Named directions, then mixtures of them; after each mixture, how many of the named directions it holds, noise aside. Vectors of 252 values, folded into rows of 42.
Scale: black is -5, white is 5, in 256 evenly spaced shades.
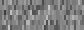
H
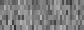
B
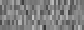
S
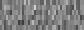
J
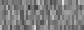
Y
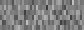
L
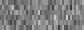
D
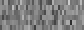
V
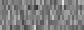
one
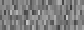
three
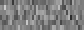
two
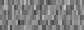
three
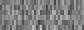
three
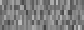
one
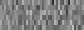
three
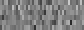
one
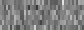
two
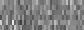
two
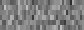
three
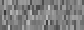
one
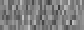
one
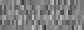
one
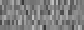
one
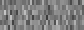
two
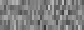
three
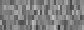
three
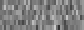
three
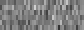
two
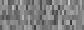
one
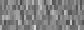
three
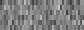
two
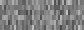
two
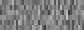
one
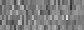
three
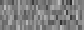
two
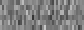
one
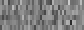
one
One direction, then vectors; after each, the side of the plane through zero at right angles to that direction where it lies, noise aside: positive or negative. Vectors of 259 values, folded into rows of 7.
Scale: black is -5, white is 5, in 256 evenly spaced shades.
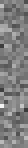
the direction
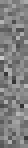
negative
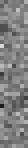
negative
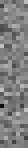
negative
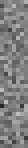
negative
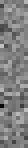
negative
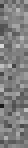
negative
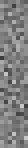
positive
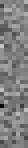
negative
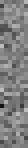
negative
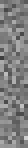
positive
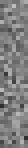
negative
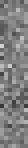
negative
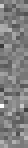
positive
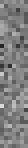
positive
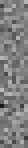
negative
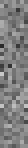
positive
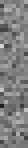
negative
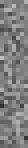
negative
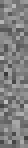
negative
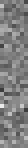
positive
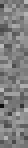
negative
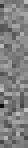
negative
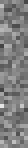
positive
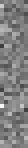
positive
